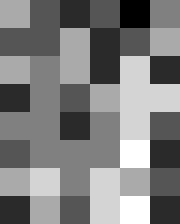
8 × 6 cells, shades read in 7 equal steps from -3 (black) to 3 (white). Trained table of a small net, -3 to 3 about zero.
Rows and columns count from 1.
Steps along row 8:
up down up up down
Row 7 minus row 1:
0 3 2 3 4 -1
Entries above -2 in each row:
4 5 4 5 5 5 6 4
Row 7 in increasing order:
-1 0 1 1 2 2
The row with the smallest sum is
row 1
